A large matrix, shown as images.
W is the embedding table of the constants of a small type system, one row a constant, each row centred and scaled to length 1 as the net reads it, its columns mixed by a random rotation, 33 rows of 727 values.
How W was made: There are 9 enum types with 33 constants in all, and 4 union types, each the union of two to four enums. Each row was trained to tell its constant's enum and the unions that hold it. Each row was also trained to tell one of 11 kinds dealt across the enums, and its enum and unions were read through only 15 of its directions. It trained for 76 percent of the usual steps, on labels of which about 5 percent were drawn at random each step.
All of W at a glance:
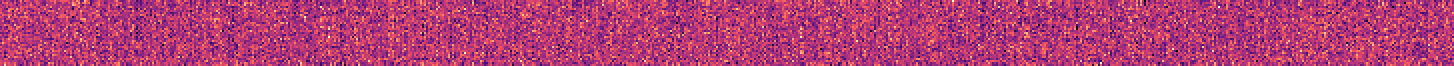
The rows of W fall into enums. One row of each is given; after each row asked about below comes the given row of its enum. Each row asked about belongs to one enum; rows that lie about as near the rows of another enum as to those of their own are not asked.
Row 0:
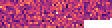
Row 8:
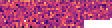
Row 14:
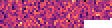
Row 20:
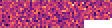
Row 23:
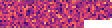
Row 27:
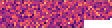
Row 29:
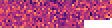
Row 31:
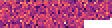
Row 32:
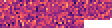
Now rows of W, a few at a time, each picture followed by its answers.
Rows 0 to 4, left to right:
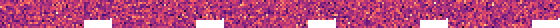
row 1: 31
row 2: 32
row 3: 0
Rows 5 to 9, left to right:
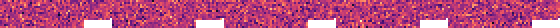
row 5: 31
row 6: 32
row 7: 31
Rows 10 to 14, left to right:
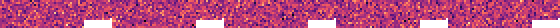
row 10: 27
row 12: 31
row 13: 14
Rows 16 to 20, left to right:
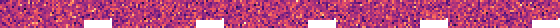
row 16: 14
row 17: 32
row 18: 14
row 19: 20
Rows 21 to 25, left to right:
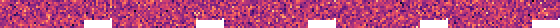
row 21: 23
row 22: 8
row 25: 8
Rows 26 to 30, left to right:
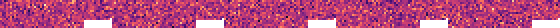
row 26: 14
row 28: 8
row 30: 20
